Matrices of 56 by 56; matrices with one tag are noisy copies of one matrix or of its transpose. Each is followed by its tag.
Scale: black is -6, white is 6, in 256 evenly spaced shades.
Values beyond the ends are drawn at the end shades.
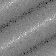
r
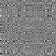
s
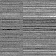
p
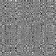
s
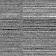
p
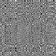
s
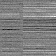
p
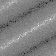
r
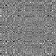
s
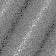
r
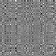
s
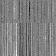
p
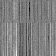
p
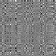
s
